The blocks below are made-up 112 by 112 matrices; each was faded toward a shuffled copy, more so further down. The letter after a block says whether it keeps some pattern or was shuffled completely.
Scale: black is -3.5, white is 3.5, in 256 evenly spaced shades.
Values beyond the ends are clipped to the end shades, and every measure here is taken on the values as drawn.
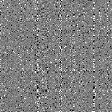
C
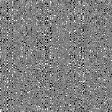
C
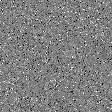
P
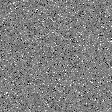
P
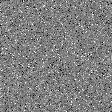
P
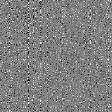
C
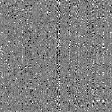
C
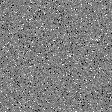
P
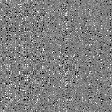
C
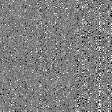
C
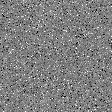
P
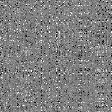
C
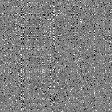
C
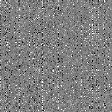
C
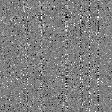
C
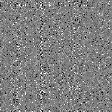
C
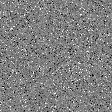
P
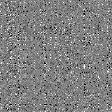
C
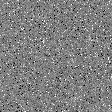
P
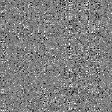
C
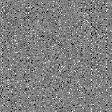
C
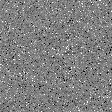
P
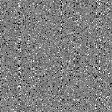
C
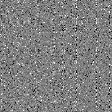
C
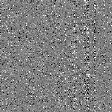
C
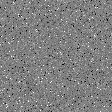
P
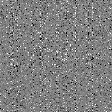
C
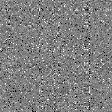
C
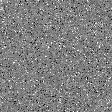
P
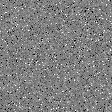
P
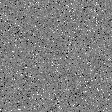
P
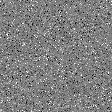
P
